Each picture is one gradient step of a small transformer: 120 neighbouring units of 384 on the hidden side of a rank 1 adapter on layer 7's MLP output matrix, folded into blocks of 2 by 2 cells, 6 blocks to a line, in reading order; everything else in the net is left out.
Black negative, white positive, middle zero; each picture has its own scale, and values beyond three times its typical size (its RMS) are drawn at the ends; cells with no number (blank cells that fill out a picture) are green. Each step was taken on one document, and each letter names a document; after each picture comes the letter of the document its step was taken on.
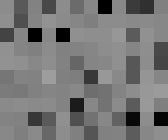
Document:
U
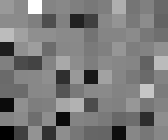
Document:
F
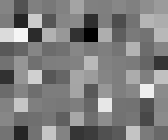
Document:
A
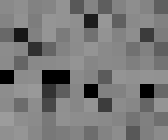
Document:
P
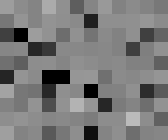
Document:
P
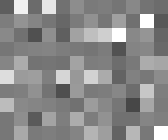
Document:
A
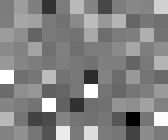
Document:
U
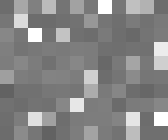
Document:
U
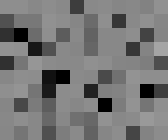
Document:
P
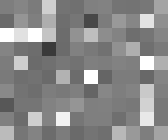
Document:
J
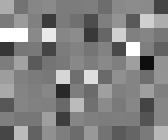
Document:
J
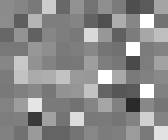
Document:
A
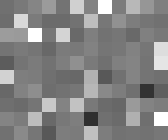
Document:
U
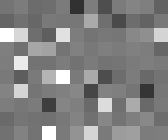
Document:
P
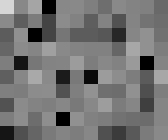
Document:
J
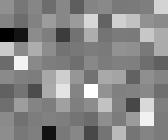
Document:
P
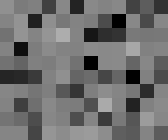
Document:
A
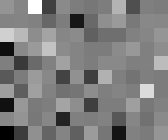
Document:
F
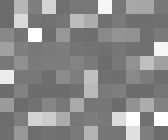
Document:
U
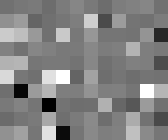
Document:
P
